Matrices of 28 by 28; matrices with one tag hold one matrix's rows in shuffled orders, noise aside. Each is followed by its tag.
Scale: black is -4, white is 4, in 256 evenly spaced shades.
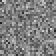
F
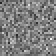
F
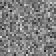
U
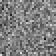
U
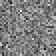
U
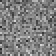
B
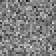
B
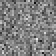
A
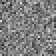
U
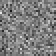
U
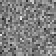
U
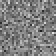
A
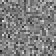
F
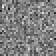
F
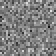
F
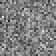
F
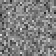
U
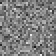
B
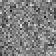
U
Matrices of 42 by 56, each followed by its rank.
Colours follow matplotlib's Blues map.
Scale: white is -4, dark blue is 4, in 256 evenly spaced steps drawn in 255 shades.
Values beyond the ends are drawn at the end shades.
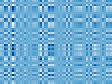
one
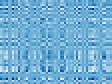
two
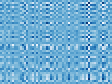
two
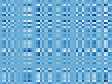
one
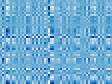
two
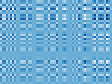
one
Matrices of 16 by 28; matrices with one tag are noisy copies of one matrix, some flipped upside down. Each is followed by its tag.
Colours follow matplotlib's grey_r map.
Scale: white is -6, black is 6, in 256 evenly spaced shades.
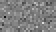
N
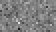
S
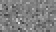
S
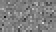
N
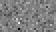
S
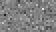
N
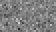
S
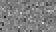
N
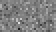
S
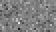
S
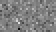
S
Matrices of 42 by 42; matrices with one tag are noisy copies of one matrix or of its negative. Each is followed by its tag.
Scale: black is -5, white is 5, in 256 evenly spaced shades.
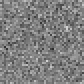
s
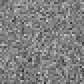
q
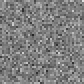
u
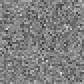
s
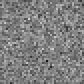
s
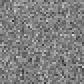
q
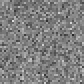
q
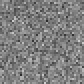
q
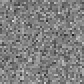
q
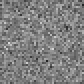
s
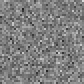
u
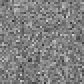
q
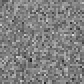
q
